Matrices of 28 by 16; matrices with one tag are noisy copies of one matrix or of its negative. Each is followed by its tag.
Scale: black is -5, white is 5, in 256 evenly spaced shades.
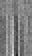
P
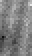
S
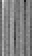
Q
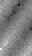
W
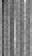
Q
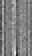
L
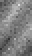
W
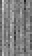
Q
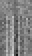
P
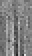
P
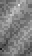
W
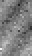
W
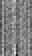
L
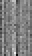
L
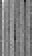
Q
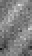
W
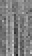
P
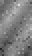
W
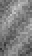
W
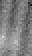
S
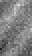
W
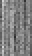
Q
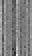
L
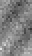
W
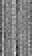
L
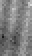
S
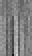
P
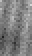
S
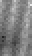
S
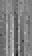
P
